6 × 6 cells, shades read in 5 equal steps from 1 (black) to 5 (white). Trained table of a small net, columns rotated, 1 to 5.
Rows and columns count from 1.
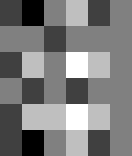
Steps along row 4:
down up down up same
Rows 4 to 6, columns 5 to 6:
3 3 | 4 3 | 2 3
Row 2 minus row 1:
1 2 -1 -1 1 0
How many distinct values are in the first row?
4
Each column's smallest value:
2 1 2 2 2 3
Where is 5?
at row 3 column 4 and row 5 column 4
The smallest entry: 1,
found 2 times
